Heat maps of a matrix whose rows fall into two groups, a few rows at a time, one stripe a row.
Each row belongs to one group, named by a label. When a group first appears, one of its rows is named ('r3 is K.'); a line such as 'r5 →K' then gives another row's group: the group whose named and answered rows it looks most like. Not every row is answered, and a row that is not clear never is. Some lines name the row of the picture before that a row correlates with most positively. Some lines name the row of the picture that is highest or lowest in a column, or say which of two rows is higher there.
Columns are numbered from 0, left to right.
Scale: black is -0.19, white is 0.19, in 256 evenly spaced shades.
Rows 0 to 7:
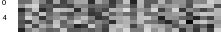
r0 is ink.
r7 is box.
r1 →ink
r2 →box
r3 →ink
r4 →box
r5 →ink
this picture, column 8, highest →5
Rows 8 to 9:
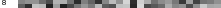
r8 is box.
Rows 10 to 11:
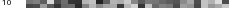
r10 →ink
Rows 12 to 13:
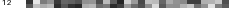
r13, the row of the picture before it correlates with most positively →10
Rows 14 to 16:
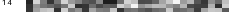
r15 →box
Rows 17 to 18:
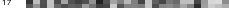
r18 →ink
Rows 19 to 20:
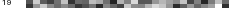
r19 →box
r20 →ink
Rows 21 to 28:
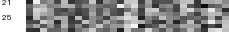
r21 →ink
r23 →ink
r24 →ink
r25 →box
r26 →ink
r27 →box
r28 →ink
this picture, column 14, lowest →23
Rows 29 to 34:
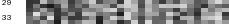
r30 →box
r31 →ink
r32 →ink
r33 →ink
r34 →ink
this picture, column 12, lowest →30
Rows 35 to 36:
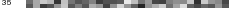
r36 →box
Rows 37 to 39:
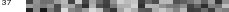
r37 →box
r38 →box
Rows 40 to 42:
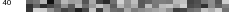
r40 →box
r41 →box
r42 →ink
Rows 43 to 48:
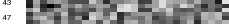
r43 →box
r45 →box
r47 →ink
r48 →ink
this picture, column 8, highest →48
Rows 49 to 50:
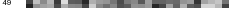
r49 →ink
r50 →ink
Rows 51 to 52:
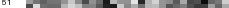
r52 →box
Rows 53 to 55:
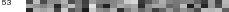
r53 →box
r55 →ink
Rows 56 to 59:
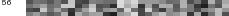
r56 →box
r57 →box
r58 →ink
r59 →box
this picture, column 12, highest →58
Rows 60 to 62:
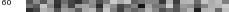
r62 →ink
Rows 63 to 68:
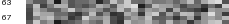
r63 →ink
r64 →box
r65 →box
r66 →ink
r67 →ink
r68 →ink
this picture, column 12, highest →63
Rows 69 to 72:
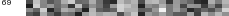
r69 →box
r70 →box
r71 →box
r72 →ink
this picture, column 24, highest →70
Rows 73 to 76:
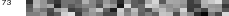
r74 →ink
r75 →box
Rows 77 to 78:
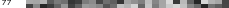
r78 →box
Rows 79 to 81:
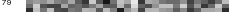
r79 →box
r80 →box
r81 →ink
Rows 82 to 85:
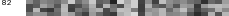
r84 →box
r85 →box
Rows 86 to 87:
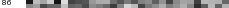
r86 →ink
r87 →box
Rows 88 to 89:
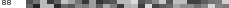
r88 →box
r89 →ink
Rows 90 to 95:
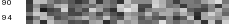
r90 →ink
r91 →box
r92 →box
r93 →ink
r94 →ink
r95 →box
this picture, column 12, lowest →92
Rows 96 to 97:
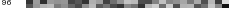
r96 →box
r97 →ink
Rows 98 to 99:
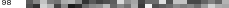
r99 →ink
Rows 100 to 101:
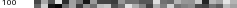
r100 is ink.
